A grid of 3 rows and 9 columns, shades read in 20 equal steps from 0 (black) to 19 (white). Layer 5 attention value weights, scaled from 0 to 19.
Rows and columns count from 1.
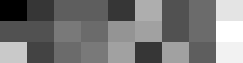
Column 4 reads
7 8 9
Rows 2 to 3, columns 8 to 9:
8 19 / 7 18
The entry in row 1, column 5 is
4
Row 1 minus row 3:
-15 -1 -1 -2 -8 9 -6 1 -1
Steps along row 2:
same up down up up down up up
